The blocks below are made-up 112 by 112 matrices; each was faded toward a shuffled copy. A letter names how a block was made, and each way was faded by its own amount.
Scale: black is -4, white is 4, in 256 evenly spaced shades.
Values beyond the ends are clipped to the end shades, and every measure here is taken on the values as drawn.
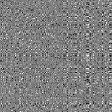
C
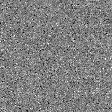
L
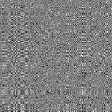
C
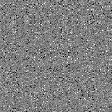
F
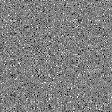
F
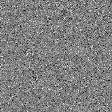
L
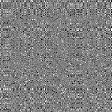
C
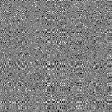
C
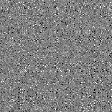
F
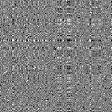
C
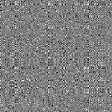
C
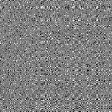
C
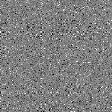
F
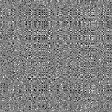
C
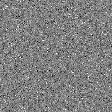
L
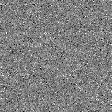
L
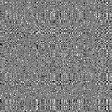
C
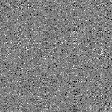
F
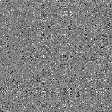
F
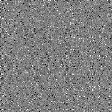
F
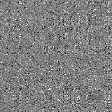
F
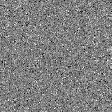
L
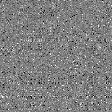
F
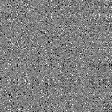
F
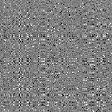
C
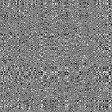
C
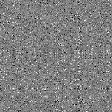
F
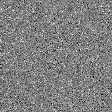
L
